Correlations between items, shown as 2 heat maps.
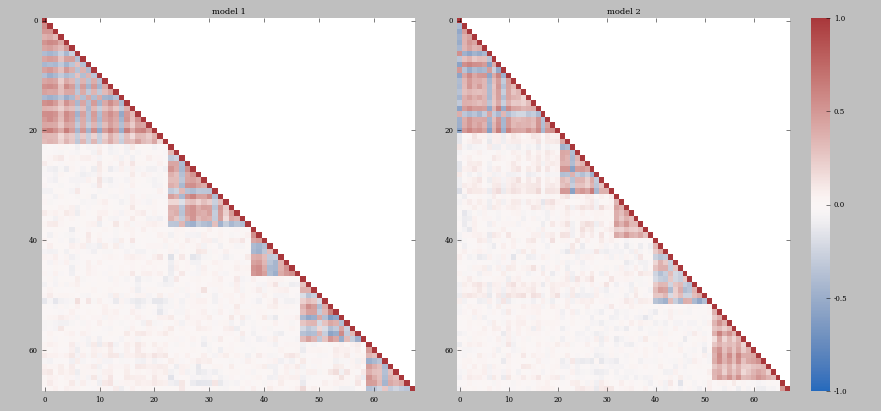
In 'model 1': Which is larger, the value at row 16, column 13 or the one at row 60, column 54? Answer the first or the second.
the first
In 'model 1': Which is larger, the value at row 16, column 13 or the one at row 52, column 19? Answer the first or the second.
the first
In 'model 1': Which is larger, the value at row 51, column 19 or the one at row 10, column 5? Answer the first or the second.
the first
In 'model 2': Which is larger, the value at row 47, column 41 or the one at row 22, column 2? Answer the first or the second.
the second
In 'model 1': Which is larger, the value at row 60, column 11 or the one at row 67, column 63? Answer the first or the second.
the first
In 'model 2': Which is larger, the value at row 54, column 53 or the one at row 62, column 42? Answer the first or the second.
the first
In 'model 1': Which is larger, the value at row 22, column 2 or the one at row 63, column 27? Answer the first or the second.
the first
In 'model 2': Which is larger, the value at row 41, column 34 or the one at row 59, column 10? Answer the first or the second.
the second
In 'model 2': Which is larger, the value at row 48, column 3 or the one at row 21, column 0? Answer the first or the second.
the first
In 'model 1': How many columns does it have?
68
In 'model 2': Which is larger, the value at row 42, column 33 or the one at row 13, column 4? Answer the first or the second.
the second
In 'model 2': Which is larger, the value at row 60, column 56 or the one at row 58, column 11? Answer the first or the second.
the first
